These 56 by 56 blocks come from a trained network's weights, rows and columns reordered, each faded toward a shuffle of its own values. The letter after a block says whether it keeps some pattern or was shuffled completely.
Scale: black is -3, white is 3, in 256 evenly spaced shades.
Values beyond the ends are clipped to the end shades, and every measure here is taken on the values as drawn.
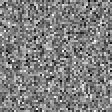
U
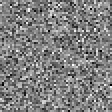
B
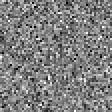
U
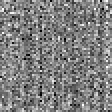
B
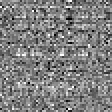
B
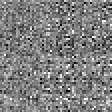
B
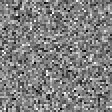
U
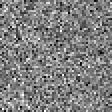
U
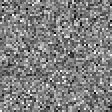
U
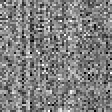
B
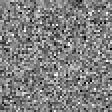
U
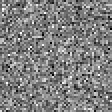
U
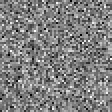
U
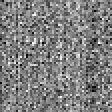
B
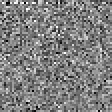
B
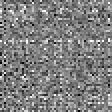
B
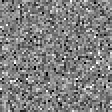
U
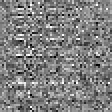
B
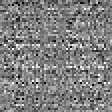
B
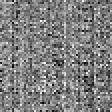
B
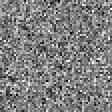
U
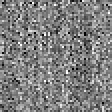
B
